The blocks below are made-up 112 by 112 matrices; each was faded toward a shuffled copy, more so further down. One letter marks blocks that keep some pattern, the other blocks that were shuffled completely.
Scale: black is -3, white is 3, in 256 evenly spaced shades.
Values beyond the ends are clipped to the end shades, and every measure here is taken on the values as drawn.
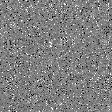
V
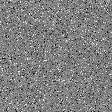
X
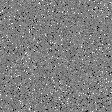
X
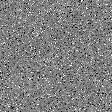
X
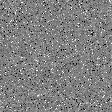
X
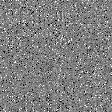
V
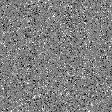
V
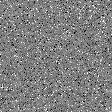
X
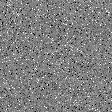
X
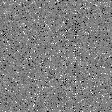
V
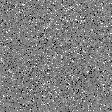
V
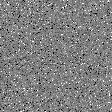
X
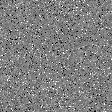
X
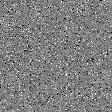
V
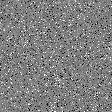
X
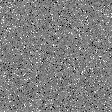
X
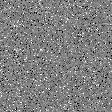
X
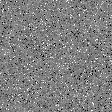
X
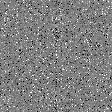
V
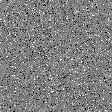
V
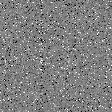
V
